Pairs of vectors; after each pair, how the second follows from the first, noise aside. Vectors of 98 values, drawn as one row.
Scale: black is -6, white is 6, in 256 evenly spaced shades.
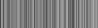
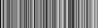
scaled up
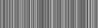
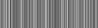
reversed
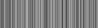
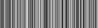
scaled up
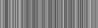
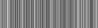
reversed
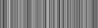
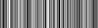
scaled up
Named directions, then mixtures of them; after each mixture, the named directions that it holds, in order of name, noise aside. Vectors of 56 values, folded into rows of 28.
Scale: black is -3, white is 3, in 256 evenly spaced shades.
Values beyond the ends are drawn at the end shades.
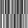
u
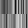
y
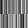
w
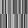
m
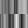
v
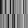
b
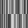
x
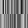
u, w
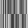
x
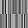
m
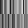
b, u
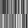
y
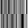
v, w, x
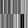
v, w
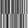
u, w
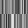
m, u, x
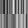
m, y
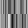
x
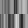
v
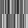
u, v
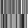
m, w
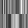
v, w, x
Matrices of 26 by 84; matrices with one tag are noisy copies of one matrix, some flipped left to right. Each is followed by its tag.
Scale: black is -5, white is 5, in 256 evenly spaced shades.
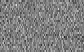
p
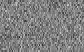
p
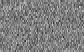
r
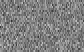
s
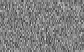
r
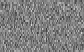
r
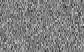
s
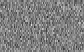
r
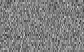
p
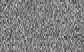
p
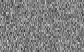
s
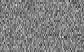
p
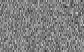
s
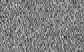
p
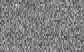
p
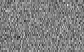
p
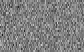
s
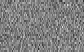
p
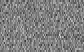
p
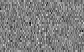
r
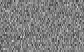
p
